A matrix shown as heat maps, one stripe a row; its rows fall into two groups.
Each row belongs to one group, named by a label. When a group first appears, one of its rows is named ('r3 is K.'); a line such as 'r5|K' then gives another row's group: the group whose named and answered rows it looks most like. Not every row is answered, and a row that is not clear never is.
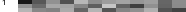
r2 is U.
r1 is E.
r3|U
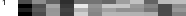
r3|E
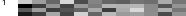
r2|E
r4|E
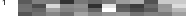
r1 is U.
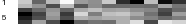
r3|E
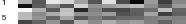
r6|E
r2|E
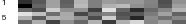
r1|E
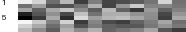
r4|E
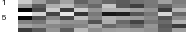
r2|U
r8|E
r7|U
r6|U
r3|E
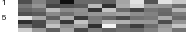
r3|U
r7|U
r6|E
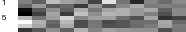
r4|E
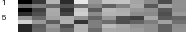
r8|E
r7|E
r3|E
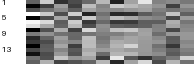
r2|E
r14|E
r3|E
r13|E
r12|E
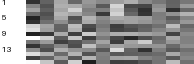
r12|E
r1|E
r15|E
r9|E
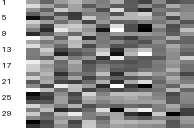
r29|U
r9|E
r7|U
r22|U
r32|E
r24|E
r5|E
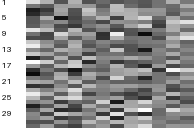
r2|U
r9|U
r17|U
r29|U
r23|U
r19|E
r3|E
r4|E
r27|E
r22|E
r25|U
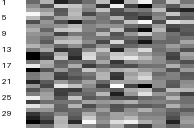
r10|U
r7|U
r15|E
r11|U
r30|E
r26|E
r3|U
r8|U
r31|E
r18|E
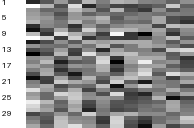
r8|E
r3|U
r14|E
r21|U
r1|E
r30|U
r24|U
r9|U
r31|U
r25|U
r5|U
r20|E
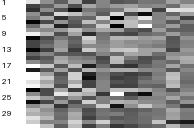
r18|E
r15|U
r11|E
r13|E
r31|U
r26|E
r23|E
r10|E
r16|U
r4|U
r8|U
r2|E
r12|E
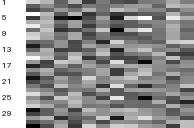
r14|U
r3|E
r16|U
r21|E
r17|E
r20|E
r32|E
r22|U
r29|E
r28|E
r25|U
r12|E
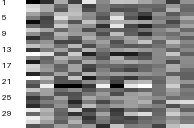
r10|E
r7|U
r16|E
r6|E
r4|U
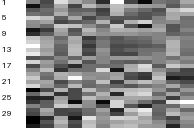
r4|U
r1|U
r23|E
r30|E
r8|E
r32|E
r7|U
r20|U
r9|E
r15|E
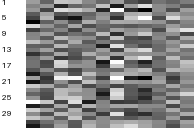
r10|U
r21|E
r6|E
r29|U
